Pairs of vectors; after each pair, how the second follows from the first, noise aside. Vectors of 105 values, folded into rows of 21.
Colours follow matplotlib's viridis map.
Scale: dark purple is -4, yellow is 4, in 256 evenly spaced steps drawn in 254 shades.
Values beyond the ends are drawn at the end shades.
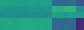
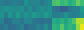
negated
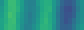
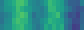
wrapped around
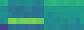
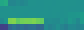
partly zeroed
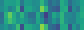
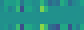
partly zeroed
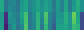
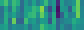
wrapped around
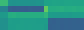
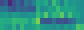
reversed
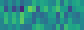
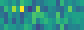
negated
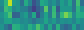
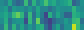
reversed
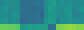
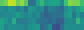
reversed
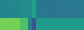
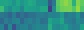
reversed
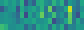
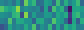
negated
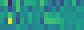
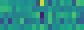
wrapped around
